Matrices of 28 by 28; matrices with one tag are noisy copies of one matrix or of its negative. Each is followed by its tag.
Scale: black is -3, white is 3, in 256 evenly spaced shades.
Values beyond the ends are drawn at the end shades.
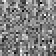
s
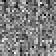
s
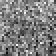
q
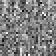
s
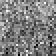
q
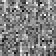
s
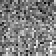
q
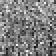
q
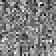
s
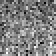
q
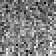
q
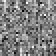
s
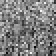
q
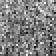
q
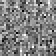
s
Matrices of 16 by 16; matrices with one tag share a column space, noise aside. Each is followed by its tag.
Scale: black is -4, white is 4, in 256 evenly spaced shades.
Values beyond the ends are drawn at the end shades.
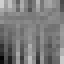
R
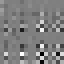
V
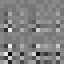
V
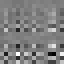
V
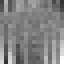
R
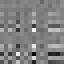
V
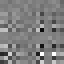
V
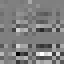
V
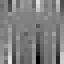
R
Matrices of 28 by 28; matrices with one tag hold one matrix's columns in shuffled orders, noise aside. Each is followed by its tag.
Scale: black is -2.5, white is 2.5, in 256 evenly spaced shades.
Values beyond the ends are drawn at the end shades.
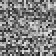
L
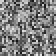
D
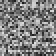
L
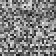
L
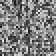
D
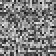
L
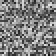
L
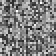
D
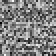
L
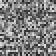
L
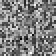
D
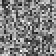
D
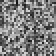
D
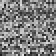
L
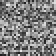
L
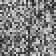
D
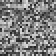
L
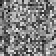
D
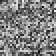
L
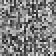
D
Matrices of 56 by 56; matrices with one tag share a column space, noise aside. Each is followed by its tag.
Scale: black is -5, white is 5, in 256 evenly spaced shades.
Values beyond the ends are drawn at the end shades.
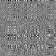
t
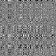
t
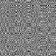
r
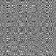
r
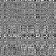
t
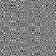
r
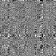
t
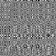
t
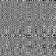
t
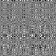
t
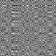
r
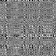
t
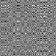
r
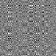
r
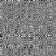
t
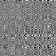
t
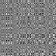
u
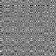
r
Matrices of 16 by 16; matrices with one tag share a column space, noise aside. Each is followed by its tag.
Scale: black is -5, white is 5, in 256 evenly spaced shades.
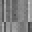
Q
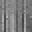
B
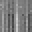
B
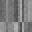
Q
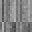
Q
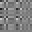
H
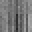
B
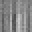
B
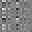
H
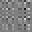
H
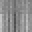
B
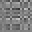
H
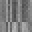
Q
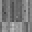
Q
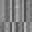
Q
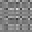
H
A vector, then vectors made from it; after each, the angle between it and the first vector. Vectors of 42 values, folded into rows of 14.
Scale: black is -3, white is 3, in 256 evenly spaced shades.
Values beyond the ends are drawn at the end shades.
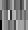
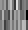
orthogonal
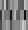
partly aligned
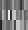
nearly parallel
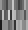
nearly parallel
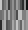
partly aligned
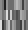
partly opposed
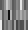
nearly opposite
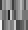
nearly opposite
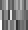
nearly opposite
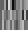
orthogonal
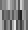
partly opposed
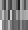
partly opposed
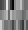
partly opposed
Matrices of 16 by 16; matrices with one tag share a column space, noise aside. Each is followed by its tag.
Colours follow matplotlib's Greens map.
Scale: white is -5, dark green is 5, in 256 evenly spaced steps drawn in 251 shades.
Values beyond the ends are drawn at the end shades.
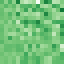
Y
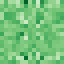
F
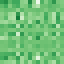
F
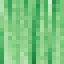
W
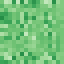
F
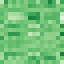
F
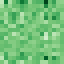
F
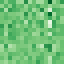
Y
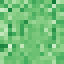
Y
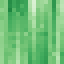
W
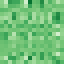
F
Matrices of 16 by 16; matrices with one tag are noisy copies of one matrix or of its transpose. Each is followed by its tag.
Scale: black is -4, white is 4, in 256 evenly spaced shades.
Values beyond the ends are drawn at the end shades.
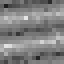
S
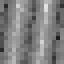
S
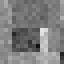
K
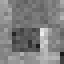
K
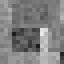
K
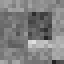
K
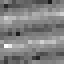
S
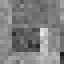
K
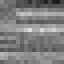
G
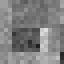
K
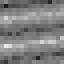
S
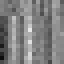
G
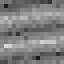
S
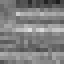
G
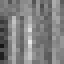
G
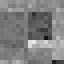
K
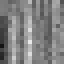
G
